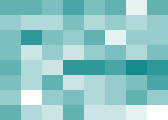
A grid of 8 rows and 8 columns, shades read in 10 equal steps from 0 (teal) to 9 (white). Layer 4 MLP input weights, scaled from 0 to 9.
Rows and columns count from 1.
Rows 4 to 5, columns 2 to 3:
7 5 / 6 7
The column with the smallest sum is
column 1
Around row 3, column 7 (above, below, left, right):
6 6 8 5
